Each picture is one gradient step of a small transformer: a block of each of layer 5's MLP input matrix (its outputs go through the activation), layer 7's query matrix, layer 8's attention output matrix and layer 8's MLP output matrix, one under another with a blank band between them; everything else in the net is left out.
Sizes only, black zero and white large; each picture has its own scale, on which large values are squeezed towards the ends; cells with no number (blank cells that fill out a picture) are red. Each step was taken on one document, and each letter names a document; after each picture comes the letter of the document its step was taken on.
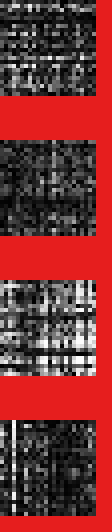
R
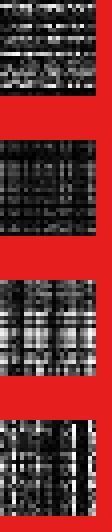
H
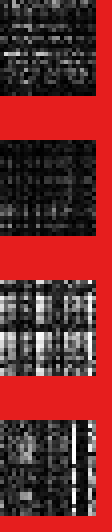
H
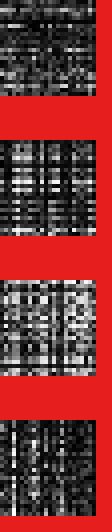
R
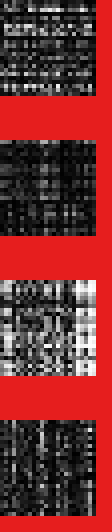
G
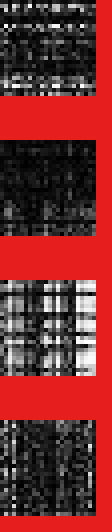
G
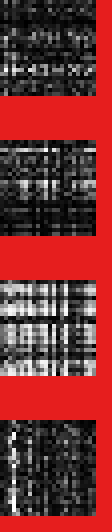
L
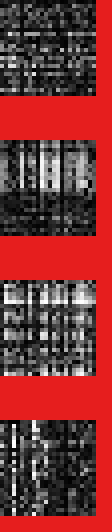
R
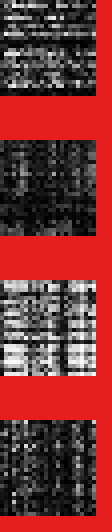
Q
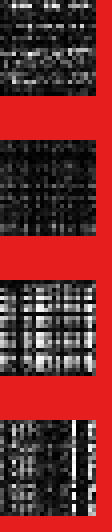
H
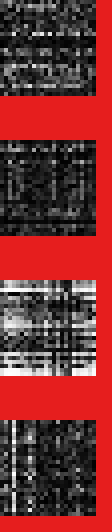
Q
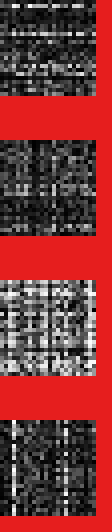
L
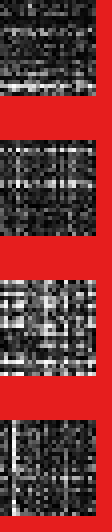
L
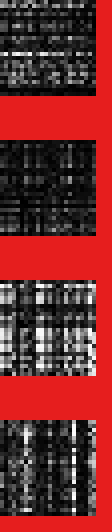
H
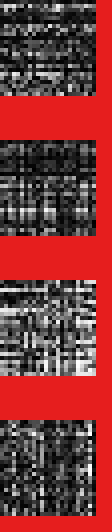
G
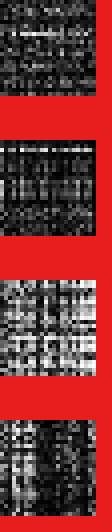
Q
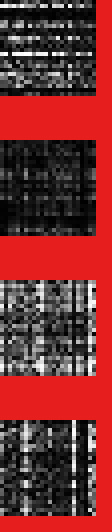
H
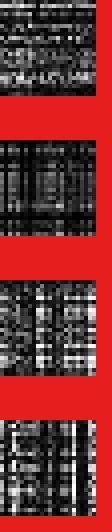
H
